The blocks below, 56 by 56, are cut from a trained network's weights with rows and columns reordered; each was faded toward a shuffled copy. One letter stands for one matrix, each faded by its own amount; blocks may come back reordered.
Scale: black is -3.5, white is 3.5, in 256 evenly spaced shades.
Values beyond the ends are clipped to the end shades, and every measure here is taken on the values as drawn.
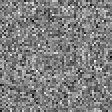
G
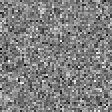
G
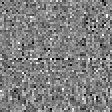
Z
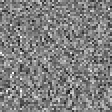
G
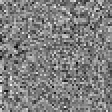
G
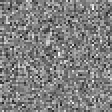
G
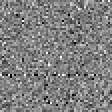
Z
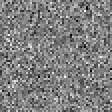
G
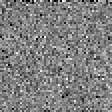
Z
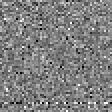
Z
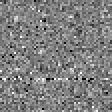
Z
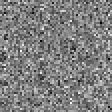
G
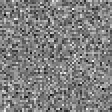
G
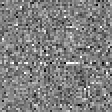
Z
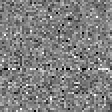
Z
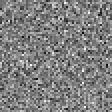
G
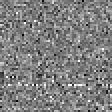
Z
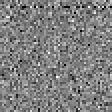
Z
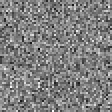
G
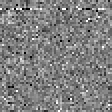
Z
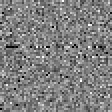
Z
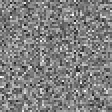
G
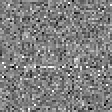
Z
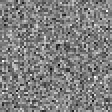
G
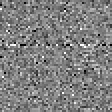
Z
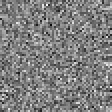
G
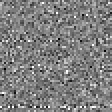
Z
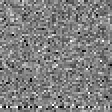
Z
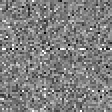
Z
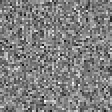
G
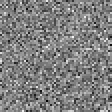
G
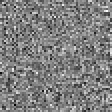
G
